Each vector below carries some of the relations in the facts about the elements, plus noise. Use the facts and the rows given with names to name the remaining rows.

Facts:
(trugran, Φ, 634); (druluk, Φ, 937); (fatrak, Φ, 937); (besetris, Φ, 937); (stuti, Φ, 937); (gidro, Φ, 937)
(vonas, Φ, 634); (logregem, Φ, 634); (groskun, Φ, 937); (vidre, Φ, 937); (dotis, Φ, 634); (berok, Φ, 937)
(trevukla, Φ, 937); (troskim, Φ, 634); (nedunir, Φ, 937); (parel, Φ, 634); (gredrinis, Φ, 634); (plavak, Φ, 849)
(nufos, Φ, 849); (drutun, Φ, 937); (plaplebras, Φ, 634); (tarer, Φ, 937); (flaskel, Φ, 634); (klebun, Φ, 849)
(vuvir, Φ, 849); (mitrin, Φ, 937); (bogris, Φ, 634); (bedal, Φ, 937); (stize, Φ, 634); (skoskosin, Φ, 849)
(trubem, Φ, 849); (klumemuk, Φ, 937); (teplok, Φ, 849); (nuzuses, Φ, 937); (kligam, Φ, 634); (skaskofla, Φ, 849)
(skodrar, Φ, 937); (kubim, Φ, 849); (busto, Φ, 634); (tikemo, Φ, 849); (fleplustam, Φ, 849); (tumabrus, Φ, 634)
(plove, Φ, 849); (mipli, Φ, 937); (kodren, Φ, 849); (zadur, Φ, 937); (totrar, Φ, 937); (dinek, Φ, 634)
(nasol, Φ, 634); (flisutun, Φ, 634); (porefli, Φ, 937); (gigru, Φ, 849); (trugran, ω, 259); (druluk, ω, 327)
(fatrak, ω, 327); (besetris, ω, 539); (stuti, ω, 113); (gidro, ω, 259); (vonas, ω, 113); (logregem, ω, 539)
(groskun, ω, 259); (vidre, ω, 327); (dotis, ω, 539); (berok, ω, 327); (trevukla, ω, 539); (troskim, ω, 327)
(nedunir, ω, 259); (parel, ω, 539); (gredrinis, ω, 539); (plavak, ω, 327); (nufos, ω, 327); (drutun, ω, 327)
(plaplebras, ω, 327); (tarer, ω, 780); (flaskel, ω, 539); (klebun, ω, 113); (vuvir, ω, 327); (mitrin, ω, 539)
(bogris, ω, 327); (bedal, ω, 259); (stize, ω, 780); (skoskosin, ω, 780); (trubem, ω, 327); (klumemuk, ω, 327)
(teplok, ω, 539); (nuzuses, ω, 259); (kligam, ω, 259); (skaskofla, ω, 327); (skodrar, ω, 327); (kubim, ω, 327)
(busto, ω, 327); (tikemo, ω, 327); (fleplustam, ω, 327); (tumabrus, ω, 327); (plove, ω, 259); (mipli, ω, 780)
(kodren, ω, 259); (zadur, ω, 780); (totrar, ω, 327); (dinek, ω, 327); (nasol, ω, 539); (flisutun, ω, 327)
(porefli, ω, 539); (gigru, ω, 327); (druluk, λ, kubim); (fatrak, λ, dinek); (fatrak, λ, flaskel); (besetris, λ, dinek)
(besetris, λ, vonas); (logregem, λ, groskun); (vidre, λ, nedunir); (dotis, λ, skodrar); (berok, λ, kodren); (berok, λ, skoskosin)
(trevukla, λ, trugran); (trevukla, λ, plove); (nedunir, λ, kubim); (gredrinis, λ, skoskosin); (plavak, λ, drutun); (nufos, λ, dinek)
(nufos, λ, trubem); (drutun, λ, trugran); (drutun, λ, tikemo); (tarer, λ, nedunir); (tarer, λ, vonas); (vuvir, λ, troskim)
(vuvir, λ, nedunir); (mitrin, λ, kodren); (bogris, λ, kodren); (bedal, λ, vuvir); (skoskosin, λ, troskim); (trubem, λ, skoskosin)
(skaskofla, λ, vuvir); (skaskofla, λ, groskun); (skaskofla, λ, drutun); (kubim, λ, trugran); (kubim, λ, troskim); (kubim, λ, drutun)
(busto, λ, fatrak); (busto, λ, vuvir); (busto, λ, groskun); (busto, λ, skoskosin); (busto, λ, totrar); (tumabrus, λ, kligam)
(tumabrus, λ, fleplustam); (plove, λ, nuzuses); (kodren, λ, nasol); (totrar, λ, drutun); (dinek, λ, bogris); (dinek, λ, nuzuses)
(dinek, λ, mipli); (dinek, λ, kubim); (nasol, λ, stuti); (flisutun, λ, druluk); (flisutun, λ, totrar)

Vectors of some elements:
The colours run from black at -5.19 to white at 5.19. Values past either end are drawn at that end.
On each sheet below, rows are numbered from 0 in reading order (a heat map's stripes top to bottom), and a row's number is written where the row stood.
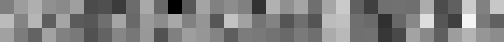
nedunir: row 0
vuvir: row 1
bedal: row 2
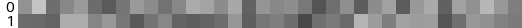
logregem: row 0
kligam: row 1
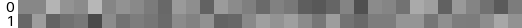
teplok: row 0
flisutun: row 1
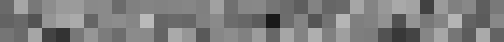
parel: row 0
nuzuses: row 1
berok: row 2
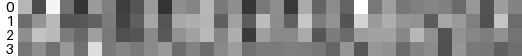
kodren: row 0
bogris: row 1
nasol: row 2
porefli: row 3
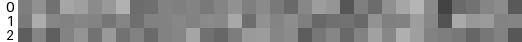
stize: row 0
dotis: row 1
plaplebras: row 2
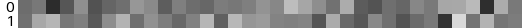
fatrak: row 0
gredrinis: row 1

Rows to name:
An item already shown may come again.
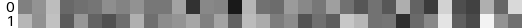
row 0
kubim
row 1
vuvir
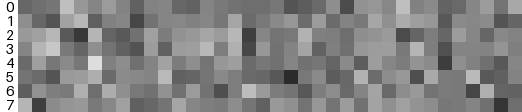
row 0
trugran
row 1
vonas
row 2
mitrin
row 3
nasol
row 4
porefli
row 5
nuzuses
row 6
troskim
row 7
klebun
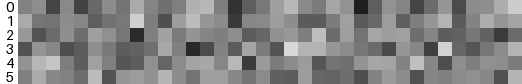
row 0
totrar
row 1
skaskofla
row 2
stuti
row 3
druluk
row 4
nasol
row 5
trevukla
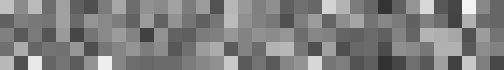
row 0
vuvir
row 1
troskim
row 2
nufos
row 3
besetris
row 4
skoskosin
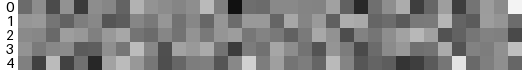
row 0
drutun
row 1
vidre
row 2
stize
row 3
plavak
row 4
trubem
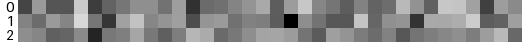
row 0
dinek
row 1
plove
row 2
busto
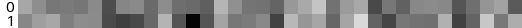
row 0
tarer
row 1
nedunir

